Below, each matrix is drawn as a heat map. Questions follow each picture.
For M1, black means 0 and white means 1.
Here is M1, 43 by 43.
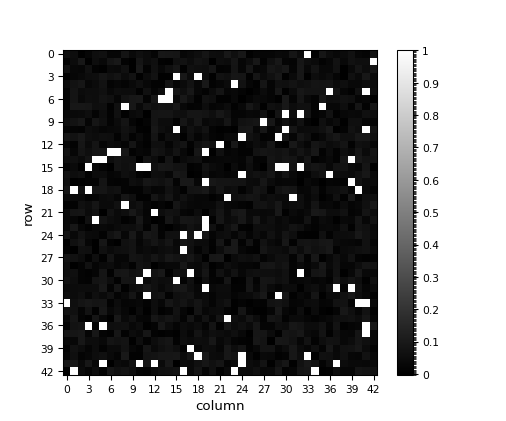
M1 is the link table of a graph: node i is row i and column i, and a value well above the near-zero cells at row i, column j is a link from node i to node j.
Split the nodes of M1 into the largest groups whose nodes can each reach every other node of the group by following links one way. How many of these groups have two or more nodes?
3
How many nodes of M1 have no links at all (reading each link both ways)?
4
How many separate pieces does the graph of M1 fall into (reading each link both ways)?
6
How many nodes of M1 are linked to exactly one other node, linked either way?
7
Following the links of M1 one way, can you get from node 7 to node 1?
yes
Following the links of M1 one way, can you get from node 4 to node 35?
no
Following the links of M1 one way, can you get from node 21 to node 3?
no
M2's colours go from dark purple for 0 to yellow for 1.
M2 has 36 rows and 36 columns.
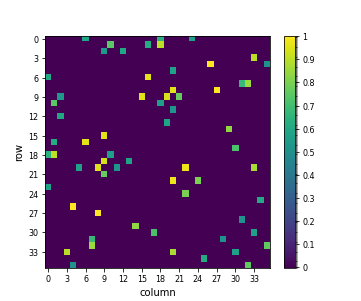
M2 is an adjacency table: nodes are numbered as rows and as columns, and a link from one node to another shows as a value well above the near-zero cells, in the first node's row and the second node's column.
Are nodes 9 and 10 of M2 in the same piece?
no
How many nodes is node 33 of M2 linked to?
3
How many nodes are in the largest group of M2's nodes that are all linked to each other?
3
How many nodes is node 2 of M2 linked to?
2
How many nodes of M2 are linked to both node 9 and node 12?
1
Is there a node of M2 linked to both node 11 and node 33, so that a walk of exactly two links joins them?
yes
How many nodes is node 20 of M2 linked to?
5
